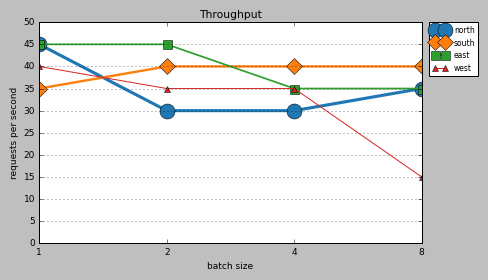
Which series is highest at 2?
east
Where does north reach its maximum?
1
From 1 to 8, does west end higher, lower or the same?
lower
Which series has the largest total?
east
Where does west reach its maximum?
1
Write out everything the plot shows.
Title: Throughput
x-axis: batch size, ticks 1 2 4 8
y-axis: requests per second, ticks 0 5 10 15 20 25 30 35 40 45 50
Legend: north, south, east, west
Values:
north: 45 30 30 35
south: 35 40 40 40
east: 45 45 35 35
west: 40 35 35 15
